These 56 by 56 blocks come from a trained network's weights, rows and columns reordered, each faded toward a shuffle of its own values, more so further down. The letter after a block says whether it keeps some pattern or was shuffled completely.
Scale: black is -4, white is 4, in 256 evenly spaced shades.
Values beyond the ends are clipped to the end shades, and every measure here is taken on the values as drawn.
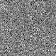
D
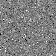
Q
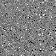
D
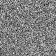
Q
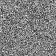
Q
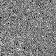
D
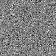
D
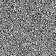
D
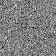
Q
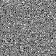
D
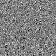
D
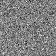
Q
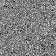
D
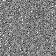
D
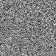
D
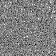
D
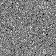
D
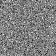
Q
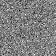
Q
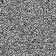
Q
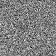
D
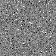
D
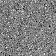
Q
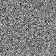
D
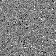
D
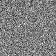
D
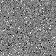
D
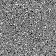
Q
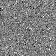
Q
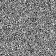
D
